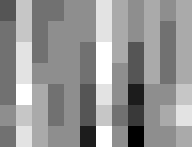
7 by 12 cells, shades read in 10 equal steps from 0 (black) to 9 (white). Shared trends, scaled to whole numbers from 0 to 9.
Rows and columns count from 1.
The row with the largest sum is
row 2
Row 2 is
4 7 4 5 5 5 8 6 5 6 4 6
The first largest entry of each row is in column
7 7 7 7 2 12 7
